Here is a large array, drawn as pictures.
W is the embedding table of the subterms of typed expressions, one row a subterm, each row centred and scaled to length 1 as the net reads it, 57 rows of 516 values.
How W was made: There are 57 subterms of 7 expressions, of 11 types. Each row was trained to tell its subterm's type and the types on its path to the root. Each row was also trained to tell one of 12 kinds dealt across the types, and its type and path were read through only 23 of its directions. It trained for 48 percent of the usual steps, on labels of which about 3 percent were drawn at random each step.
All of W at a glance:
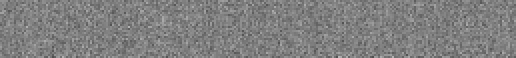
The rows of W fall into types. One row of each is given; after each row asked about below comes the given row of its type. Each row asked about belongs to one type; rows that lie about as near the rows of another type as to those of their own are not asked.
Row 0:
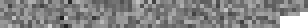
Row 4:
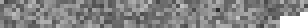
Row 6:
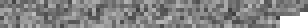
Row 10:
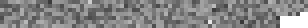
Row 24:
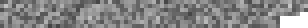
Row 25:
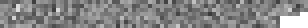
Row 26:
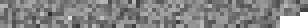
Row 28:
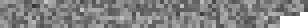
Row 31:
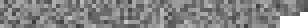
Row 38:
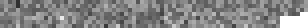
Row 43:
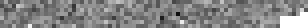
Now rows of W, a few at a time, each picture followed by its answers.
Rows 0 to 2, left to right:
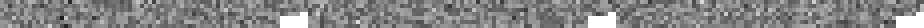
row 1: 28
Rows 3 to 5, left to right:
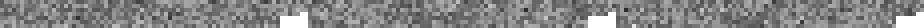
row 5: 38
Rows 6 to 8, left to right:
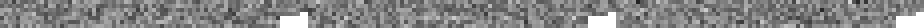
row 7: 28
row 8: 28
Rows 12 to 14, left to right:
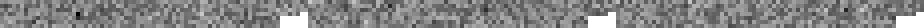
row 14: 31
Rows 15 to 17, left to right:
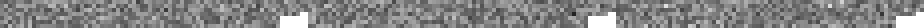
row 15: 6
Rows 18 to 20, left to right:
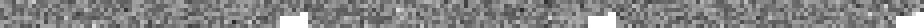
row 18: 4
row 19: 43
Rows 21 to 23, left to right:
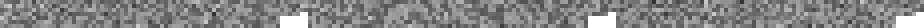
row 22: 24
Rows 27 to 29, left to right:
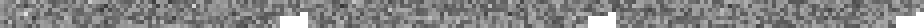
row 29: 43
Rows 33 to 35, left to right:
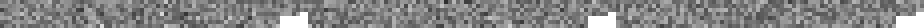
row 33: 24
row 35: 0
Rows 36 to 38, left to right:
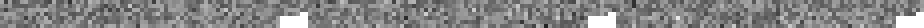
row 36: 4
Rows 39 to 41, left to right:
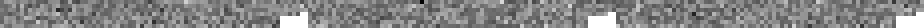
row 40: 24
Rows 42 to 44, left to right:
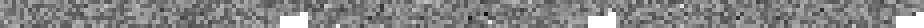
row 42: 24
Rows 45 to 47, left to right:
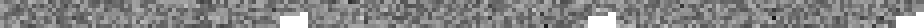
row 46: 4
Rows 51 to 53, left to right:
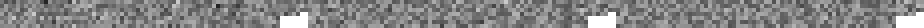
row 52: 4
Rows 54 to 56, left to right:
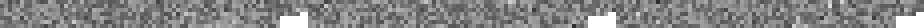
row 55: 28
